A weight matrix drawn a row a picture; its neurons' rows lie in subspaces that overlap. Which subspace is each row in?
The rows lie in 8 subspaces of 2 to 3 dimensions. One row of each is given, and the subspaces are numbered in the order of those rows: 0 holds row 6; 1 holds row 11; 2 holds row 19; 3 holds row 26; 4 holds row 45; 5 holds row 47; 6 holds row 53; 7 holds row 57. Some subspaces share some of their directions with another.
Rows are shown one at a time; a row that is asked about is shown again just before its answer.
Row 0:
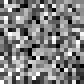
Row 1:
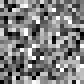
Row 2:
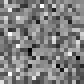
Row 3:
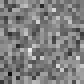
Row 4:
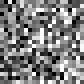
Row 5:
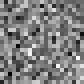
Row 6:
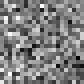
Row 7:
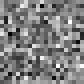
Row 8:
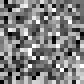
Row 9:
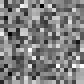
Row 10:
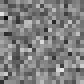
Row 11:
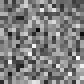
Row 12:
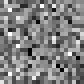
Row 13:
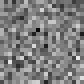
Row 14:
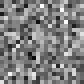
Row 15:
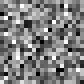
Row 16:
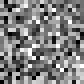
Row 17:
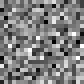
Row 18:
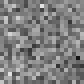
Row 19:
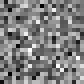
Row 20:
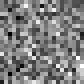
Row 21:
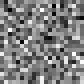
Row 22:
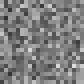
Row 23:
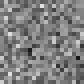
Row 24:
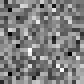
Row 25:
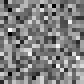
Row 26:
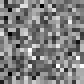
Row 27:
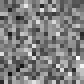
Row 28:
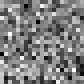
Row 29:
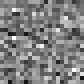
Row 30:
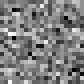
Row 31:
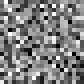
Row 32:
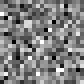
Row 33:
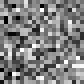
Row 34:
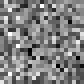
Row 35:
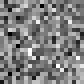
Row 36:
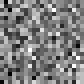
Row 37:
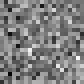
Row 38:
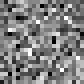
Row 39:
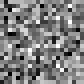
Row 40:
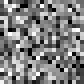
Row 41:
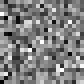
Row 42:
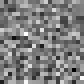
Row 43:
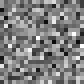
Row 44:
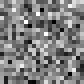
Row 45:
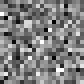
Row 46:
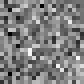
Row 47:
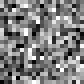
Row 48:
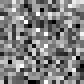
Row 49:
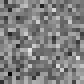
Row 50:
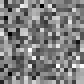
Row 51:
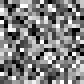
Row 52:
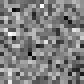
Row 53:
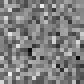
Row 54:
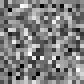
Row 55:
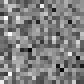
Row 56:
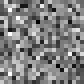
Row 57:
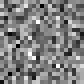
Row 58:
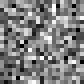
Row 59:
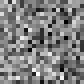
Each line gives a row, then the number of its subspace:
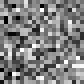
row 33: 0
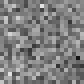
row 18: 0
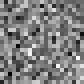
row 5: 1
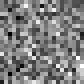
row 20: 1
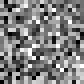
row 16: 0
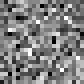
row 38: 3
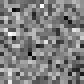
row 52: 2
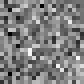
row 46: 2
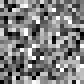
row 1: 5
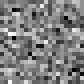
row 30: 2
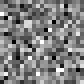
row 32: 4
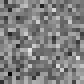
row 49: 2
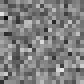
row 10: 4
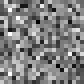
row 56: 6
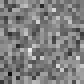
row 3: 5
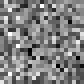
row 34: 3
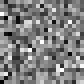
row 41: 4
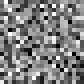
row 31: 5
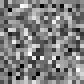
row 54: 4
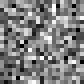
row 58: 5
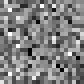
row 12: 0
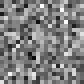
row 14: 7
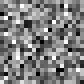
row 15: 4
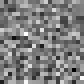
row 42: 2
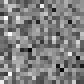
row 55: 4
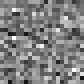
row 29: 2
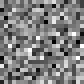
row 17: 6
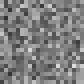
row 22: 3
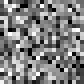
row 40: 6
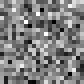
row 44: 1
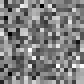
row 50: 3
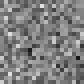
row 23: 6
